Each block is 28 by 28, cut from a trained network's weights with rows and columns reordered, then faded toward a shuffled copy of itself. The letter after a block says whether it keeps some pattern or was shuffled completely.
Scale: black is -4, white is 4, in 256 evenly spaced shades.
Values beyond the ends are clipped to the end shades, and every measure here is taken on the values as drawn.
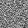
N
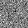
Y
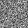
Y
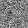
N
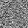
N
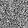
Y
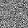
N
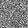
Y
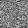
N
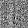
N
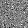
Y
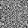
N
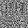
N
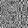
N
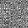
N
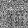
N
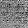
N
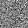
Y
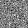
Y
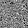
Y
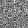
N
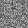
N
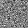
Y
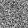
Y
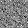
Y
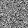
Y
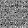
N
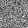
Y
